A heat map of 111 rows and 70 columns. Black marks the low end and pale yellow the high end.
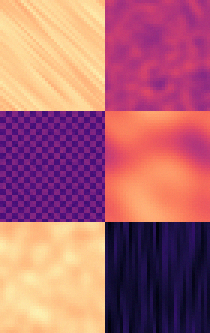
It is made of 3 by 2 panels. Panel 1,1: very high, slanting down to the right, faint in contrast. Panel 1,2: middling, blotchy, faint in contrast. Panel 2,1: low, checkered. Panel 2,2: high, smooth. Panel 3,1: very high, blotchy, faint in contrast. Panel 3,2: very low, streaked downward, faint in contrast.
